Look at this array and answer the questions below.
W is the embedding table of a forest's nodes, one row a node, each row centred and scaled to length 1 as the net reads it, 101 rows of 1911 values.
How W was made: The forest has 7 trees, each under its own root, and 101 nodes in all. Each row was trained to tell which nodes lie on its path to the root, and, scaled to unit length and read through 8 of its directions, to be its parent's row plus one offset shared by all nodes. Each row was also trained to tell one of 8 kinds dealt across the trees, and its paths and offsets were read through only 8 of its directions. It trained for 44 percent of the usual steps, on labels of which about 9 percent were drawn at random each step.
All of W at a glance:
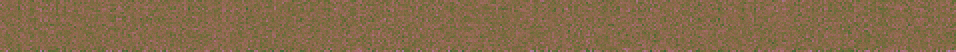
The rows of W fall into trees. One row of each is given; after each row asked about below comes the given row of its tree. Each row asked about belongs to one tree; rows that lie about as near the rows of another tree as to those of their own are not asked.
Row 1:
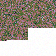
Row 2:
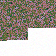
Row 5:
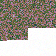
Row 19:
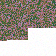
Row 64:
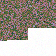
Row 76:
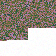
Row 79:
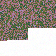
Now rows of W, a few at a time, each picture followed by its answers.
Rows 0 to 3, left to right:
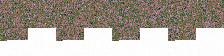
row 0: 2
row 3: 19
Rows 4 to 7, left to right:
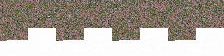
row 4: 5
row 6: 2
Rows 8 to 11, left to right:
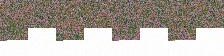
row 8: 79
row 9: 64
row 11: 76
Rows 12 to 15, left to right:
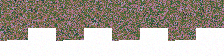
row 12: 1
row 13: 64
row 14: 1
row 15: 19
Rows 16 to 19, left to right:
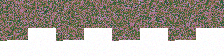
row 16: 19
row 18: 19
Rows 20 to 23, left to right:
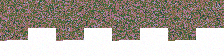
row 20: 76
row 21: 76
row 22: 76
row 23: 64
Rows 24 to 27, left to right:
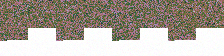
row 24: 64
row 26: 2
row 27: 76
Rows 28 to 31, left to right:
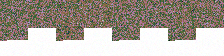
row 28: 19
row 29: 2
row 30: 64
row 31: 2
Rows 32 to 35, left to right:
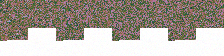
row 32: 5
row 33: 79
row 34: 79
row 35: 1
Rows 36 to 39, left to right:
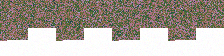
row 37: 76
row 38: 19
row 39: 5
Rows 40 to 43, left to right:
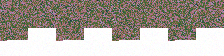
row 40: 79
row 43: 76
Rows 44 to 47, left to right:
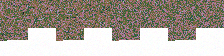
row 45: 1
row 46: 76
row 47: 64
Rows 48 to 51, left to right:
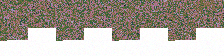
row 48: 2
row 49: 2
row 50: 2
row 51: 1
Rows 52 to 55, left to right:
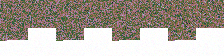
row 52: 5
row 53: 64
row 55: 76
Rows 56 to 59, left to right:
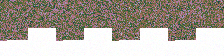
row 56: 76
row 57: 79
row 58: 76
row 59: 79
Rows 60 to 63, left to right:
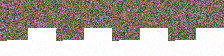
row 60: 19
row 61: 1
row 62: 64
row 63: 2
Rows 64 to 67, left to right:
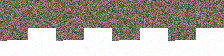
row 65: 1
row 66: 5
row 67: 2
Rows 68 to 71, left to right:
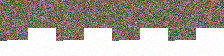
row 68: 2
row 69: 64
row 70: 64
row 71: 19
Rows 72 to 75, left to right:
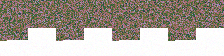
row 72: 19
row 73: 76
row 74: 1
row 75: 64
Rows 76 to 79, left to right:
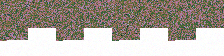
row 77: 2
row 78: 64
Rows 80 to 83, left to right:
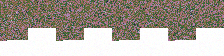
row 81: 64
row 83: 79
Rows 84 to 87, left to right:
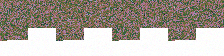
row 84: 79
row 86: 2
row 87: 1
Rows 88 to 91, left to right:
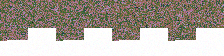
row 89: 64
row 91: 64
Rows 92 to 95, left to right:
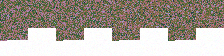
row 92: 76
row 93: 79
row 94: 64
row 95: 2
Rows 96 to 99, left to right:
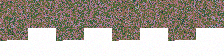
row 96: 19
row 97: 2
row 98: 2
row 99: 1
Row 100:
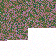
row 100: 76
